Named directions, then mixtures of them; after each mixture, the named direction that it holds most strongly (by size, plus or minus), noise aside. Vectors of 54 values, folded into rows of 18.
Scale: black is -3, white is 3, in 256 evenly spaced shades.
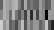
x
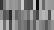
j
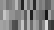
x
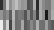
x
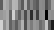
x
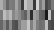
j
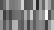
j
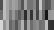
x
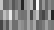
j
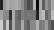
j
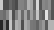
x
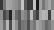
j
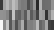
x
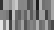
x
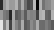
j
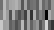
x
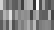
j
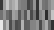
x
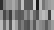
j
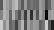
x
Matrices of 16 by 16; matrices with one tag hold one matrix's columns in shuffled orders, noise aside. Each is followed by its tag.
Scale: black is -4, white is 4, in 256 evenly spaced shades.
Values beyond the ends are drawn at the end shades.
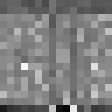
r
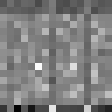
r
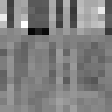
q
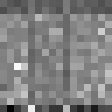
r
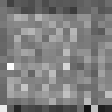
r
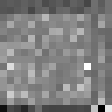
r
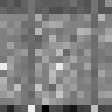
r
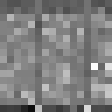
r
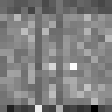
r
